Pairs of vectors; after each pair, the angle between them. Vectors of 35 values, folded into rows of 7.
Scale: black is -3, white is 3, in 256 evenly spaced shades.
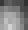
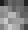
nearly parallel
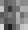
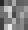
partly opposed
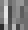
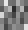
orthogonal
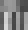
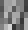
partly aligned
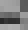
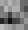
nearly parallel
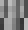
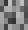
orthogonal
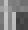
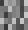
orthogonal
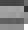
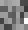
orthogonal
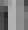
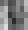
nearly opposite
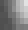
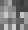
partly opposed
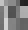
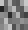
orthogonal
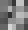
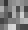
partly aligned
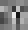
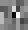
nearly opposite
